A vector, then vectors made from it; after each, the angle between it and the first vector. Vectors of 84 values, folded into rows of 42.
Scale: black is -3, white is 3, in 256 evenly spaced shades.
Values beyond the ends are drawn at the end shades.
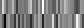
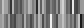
partly aligned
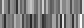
partly aligned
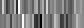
orthogonal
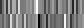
orthogonal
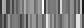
partly aligned
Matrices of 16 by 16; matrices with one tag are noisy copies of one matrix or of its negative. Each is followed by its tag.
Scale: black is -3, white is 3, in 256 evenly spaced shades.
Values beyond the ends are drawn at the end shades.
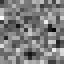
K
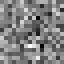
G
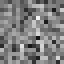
G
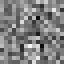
G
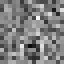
G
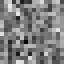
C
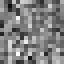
C
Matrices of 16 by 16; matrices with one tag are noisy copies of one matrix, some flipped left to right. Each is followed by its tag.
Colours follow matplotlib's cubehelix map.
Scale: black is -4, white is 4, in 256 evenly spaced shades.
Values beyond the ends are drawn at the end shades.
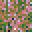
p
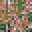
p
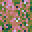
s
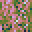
s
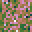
s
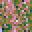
s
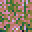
p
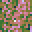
s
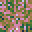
p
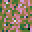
s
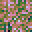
p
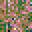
p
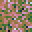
p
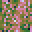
s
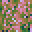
s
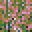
p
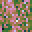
s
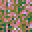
p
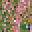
s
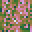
s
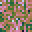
p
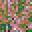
p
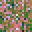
p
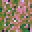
s
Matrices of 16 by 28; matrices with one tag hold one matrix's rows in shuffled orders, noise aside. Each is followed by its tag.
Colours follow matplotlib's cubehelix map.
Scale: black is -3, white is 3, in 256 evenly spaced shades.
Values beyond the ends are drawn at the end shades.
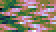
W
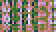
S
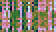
S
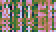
S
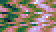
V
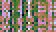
S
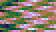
W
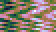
V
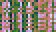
S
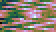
W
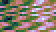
V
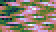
W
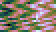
V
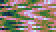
W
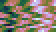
V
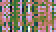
S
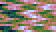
W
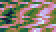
V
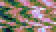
V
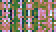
S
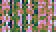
S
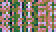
S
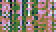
S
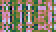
S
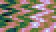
V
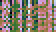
S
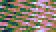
V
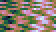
V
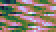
W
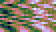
V
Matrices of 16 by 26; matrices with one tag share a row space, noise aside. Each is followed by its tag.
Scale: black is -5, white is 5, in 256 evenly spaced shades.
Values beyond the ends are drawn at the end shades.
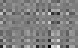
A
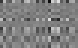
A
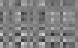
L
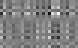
A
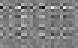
L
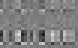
L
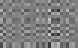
A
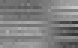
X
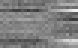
X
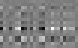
L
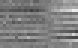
X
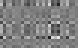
A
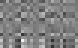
L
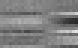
X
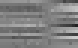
X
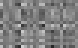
L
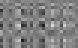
L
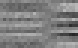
X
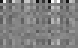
A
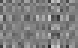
A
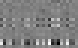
A
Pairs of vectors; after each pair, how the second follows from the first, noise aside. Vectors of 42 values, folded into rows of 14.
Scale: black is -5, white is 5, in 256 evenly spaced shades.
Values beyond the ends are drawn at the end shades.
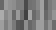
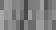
copied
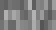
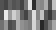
scaled up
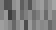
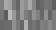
negated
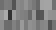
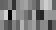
scaled up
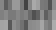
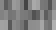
copied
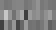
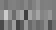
copied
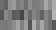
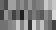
scaled up
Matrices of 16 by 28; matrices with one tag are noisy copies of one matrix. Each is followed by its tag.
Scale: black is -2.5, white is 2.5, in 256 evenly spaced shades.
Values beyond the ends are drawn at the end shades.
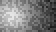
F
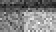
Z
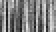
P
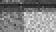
Z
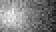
F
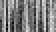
P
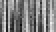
P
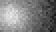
F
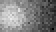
F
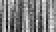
P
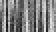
P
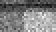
Z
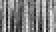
P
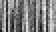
P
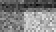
Z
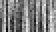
P
